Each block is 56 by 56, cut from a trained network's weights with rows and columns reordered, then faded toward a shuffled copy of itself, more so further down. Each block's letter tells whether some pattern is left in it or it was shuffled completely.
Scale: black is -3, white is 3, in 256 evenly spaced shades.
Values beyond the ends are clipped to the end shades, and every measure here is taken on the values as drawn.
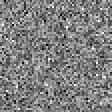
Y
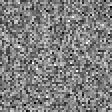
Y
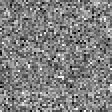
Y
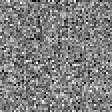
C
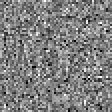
C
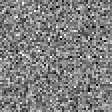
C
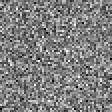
Y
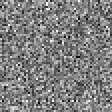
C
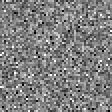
Y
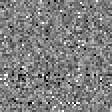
C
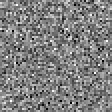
Y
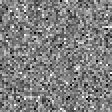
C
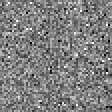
Y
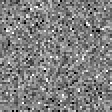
Y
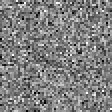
C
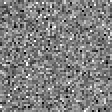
Y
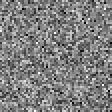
Y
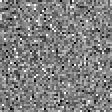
Y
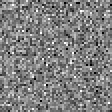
Y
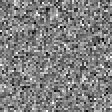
Y
